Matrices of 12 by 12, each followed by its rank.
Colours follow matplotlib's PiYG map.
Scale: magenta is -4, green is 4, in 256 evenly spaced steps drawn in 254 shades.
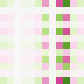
one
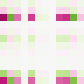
one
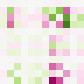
two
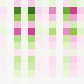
one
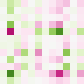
two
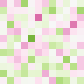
full rank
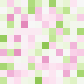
full rank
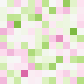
full rank
